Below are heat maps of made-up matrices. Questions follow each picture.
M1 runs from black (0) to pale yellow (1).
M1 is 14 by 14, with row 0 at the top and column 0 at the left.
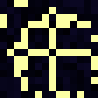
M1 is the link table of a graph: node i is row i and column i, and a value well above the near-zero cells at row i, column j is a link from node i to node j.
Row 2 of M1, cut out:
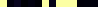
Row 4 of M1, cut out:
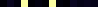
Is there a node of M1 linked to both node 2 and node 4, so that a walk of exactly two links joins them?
no
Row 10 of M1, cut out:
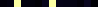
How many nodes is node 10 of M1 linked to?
2
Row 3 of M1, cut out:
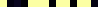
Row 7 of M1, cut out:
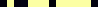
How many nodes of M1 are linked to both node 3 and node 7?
7
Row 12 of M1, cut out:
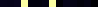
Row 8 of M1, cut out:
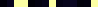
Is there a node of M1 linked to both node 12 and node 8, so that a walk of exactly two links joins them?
yes
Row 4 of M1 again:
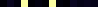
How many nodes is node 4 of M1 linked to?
2
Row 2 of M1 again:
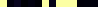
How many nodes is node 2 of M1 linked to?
5
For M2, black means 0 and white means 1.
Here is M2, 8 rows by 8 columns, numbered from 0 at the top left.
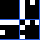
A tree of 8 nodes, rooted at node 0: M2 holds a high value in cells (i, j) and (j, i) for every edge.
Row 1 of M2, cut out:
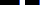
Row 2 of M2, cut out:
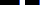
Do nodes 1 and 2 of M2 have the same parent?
yes
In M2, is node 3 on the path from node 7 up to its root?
no
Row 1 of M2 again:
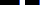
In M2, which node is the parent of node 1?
4
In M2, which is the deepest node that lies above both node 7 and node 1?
4
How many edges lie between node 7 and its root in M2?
2
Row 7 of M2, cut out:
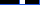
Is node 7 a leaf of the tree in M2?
yes
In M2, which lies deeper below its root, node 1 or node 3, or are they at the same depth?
the same depth
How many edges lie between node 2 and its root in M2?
2
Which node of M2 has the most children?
4
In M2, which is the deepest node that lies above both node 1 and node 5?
4
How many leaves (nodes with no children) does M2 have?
6
